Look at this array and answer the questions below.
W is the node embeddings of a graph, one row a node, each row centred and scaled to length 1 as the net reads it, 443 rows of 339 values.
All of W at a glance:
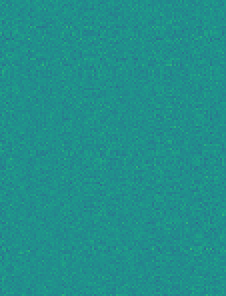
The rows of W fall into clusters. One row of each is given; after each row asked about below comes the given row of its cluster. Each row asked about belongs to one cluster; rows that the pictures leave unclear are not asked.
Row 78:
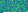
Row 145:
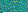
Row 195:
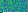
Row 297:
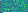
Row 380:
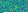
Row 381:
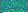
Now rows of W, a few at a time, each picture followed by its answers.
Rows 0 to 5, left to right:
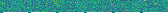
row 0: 78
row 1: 195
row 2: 145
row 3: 195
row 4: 145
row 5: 297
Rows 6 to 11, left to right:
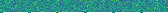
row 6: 380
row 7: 380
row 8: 195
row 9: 380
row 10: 145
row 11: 78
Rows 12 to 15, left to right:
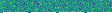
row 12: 195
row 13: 78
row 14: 195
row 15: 78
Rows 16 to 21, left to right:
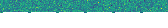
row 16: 145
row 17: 195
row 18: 381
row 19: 297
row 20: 78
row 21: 297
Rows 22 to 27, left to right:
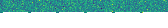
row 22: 381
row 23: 78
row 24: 78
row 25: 145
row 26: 195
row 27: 195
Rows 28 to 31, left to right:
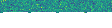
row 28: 297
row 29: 145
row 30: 380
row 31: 78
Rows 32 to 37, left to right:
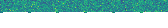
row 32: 297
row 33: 380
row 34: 380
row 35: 195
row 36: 145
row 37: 195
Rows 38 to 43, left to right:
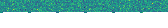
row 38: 78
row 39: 297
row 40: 297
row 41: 297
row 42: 78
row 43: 145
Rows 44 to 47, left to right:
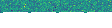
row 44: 297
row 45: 78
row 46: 195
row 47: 195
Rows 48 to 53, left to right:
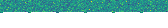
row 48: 195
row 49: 195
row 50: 297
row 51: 380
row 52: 195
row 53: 195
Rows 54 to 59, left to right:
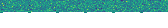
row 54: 381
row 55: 381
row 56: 380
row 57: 145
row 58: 145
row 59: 145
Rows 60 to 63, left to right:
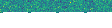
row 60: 380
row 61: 380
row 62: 297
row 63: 78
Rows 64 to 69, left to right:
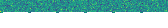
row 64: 195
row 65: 78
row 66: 297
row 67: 195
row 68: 381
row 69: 78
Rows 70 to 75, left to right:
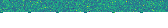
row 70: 381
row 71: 380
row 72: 145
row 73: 297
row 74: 195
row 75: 381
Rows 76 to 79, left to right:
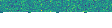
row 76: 297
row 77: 381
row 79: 381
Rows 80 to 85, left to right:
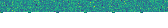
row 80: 78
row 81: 195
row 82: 78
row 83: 380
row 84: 381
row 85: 78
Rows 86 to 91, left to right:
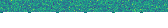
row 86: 78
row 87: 297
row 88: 297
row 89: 297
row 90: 145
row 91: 380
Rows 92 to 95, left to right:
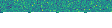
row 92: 297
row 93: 145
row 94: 381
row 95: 380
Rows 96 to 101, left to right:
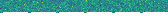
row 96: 380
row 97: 380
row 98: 380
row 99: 195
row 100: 78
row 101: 195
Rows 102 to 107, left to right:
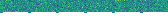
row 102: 195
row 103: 78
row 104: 381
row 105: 381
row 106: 381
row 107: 297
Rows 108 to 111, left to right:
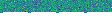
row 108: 195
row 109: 297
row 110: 381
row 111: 78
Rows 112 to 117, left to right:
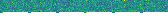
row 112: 381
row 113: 381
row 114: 297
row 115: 195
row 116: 381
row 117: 195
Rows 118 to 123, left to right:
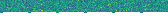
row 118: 78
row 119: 381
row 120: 145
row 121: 380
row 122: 78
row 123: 297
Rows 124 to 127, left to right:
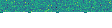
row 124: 195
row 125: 381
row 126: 297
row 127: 195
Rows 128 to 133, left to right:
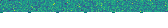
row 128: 145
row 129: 297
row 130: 78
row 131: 78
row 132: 195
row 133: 195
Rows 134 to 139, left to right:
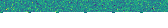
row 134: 78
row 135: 78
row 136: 380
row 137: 297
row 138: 297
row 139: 145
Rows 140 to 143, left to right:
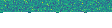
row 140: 195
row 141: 297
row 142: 195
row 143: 380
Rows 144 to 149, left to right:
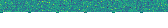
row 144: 195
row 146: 195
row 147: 380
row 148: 381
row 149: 297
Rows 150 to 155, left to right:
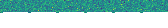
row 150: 380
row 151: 297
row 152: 381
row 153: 145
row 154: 145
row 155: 381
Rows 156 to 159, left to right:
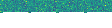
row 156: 195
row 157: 78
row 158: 380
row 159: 297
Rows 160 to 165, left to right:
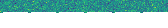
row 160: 380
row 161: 380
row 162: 145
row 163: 195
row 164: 381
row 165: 78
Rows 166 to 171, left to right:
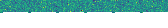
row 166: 380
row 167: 78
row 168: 78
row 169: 145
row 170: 297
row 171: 381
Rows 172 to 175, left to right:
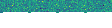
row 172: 78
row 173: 145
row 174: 145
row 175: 145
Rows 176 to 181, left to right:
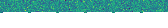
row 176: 78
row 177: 380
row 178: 145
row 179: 380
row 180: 145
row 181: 381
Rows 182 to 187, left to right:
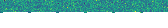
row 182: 297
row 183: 297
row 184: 78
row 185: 381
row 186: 145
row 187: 78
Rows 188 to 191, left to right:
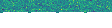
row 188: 381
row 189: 297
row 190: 297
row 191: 380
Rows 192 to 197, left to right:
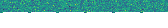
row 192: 145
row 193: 195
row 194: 381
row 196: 297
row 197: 381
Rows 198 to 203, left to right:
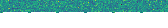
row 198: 145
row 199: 380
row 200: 380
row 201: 78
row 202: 381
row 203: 145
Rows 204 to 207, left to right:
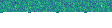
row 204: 380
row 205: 195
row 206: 78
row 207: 78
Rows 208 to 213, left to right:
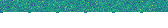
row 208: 297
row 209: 145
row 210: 380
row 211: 78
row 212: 380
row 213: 380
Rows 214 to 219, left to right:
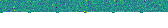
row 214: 145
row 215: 380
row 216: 297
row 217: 195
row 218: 195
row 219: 297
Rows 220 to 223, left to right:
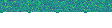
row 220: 145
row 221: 195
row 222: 380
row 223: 380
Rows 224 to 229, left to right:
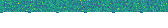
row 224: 195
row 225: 297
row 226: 195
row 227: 297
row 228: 297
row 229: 297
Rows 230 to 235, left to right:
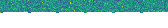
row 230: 78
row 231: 297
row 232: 297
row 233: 145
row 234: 380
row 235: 381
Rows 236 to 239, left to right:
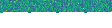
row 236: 145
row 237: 78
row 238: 78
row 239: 78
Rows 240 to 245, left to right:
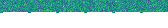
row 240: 380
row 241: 381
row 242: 78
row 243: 78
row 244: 381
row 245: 381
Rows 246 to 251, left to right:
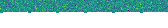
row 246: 78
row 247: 78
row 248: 145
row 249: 380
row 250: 380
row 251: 195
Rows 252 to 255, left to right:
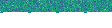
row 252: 380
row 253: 78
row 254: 78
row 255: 381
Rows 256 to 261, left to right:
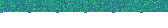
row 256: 195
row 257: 297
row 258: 78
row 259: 195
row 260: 297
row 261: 380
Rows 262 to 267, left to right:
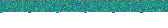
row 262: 381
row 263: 78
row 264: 195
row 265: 381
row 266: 195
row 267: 381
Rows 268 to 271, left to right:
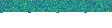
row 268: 297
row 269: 297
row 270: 380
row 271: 78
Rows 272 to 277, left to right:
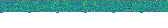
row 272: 297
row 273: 380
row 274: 195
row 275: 195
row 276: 145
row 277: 145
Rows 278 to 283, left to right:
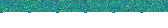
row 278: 297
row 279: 380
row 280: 381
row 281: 381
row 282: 380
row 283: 78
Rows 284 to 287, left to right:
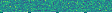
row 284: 380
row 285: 297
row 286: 145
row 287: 380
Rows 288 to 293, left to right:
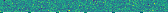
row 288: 195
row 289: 145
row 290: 381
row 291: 145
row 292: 297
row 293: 297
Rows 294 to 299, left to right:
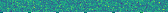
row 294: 78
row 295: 195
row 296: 380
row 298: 78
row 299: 195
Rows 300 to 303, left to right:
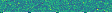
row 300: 195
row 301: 297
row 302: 195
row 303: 145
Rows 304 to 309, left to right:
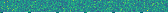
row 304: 78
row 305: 380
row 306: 78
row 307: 145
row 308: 78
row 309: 78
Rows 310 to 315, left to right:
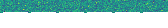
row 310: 195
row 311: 195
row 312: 381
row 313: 145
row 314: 381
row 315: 380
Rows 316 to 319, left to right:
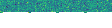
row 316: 195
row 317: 78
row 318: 381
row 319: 381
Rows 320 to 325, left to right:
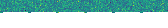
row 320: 78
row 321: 78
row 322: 381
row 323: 78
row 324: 297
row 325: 381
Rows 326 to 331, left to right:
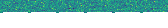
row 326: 380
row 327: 380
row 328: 145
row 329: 297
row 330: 297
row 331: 145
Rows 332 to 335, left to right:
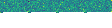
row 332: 78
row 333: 380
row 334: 380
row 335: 380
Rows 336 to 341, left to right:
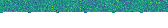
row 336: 195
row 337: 297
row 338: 78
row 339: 297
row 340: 145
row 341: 195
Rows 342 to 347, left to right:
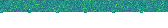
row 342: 380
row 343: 145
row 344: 380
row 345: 195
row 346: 380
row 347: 381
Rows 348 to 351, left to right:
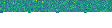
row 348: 78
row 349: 145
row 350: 380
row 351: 381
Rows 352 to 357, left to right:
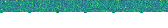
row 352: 145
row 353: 78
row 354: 78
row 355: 381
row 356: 145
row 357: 145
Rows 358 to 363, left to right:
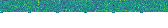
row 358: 380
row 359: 195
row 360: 297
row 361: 145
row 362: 381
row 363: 297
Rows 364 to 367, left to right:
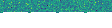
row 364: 195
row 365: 145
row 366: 297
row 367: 195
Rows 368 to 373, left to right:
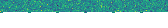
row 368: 380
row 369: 381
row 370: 381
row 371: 78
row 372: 381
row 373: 381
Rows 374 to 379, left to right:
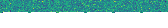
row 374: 381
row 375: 145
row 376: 195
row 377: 145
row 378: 380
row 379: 145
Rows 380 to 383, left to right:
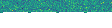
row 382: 78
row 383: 195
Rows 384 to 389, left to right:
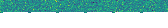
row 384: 195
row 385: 297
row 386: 380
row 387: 297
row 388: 195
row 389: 380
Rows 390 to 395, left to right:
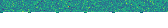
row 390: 381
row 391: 380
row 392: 381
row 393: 195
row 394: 297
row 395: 78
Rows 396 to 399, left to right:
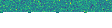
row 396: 380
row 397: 195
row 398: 297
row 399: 195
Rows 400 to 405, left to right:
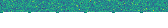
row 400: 381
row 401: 145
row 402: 297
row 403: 195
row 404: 145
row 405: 297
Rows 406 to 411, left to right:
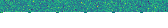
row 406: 195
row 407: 145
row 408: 195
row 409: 145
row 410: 78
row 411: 78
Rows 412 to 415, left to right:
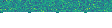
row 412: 380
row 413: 297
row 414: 381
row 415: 145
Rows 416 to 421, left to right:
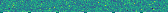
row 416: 381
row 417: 381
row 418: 195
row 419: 297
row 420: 78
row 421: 145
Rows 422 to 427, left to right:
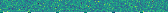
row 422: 381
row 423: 380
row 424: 297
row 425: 145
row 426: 78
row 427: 381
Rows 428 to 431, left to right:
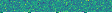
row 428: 145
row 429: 380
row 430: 195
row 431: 195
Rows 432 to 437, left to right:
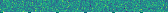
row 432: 381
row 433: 78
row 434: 381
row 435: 78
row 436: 145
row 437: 381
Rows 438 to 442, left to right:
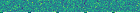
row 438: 380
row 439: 78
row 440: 78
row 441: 381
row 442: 195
